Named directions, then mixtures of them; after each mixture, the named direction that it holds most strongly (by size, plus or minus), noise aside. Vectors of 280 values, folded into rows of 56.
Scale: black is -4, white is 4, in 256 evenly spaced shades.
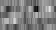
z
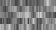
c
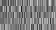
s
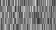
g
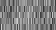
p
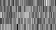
p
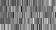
s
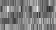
z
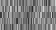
p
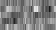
z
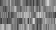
c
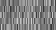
p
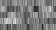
z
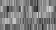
z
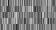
g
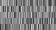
s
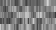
c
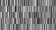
g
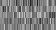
s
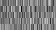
s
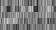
z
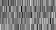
s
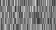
g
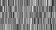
g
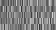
s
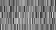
p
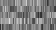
c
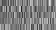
s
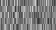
g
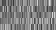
s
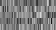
c
